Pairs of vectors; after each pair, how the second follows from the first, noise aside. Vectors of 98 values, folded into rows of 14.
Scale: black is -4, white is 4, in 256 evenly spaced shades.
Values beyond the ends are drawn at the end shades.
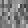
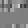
partly zeroed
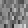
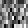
scaled up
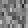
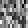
scaled up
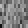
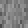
shrunk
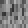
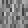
sign-scrambled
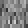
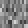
sign-scrambled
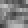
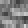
wrapped around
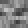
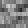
wrapped around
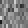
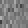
shrunk
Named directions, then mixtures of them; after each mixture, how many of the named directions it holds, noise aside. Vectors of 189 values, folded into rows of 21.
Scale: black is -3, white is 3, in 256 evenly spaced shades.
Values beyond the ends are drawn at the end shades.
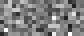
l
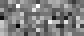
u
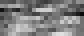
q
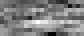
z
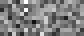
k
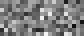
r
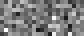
one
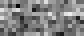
three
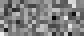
one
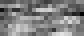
one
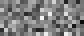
one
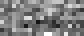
three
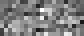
two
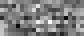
three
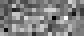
two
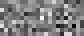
two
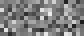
one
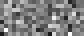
one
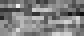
two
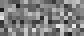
three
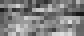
one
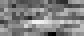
one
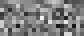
two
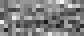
three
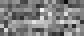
two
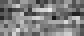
three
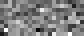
three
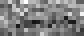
three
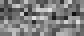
three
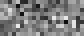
two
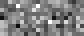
one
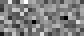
two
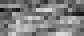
one
